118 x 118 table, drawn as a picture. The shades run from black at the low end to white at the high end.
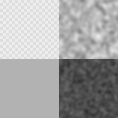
The table splits into 2 rows of 2 panels. Panel 1,1: very high, checkered, faint in contrast. Panel 1,2: high, blotchy. Panel 2,1: high, flat. Panel 2,2: low, blotchy, faint in contrast.
